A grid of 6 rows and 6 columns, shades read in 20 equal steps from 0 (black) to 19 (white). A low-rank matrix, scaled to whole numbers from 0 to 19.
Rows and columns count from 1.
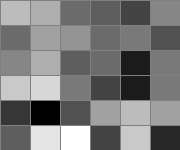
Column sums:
58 71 60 45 47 49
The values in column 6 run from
3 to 12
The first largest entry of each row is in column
1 2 2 2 5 3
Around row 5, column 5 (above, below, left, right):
2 15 12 12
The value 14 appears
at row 1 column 1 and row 5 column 5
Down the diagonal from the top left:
14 12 7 5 14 3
